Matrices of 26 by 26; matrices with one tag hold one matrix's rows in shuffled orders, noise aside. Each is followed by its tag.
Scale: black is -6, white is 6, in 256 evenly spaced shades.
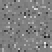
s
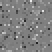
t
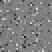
t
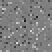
t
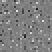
t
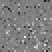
s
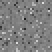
t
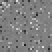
t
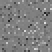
s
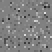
s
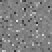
t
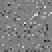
s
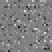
s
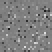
s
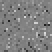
s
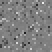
t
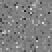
t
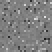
s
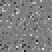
t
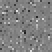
t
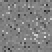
s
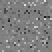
s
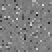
t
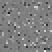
s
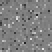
t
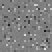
s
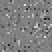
s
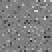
s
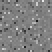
t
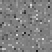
t
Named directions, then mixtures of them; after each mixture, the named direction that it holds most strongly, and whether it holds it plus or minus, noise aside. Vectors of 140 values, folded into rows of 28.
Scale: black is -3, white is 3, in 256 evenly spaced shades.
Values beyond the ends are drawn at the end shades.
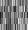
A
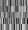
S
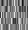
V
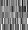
S, minus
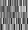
S, plus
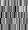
V, minus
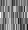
A, minus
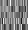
S, minus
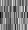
A, plus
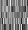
S, minus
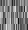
A, minus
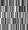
V, plus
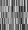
S, minus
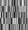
V, minus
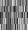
A, plus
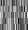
A, minus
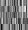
V, minus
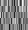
V, minus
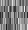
A, plus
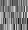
A, minus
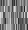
A, minus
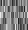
A, minus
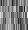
A, minus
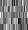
A, minus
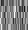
V, plus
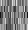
A, plus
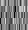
V, minus
